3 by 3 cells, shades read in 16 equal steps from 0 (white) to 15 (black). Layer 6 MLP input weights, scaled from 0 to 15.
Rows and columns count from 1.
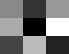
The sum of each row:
25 20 28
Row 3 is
11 4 13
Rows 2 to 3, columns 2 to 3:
15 0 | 4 13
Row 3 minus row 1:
4 -8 7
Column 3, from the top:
6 0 13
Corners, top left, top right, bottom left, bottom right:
7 6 11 13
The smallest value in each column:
5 4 0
